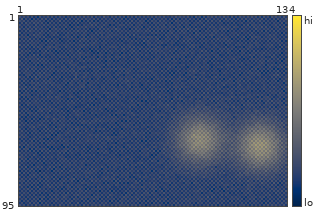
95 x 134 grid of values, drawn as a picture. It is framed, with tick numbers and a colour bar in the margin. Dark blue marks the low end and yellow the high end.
Odd rows or columns: none. Bumps: two. Average level on the scale: 20%.
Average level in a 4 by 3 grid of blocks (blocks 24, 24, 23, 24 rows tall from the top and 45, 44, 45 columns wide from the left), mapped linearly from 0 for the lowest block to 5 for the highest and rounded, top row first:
0 0 0
0 0 0
0 1 5
0 0 1
